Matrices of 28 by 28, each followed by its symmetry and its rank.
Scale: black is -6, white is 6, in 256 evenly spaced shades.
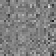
neither, rank five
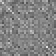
symmetric, rank five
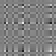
symmetric, rank one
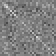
symmetric, rank five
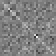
symmetric, rank five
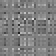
antisymmetric, rank two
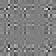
antisymmetric, rank two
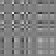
symmetric, rank one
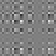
symmetric, rank one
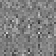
neither, rank five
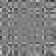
antisymmetric, rank two
